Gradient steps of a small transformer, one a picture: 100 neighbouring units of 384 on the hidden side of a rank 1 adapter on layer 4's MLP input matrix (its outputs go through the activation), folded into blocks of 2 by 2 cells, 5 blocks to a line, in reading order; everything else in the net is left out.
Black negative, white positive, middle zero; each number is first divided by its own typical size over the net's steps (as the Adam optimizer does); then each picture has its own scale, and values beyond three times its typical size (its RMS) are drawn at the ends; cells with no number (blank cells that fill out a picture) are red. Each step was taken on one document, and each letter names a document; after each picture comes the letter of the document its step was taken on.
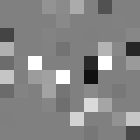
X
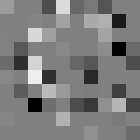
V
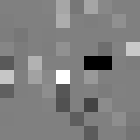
X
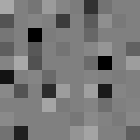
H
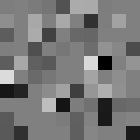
H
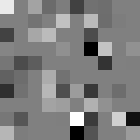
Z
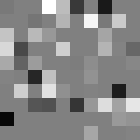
V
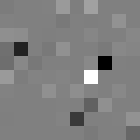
X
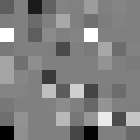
Z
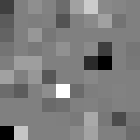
H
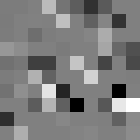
V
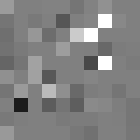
H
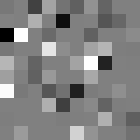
H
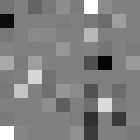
H
